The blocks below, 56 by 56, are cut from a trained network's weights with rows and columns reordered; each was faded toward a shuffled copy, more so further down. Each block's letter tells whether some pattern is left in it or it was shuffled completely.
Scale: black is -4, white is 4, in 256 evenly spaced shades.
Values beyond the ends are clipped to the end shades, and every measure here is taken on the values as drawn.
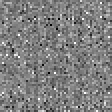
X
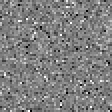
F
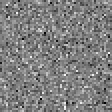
X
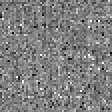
X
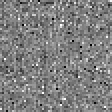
X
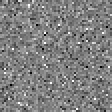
F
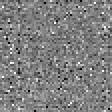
X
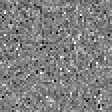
F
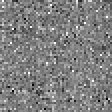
X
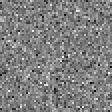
F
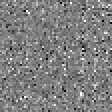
X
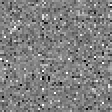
X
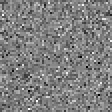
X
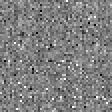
X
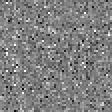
F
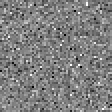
F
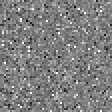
F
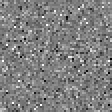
F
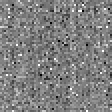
X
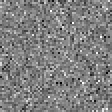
F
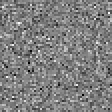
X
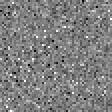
F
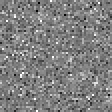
F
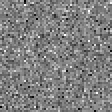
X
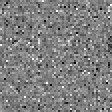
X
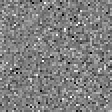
F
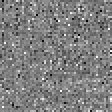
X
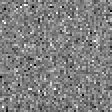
F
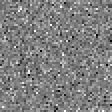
F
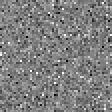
F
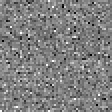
X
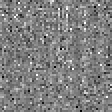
X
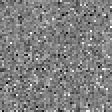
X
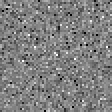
F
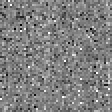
X
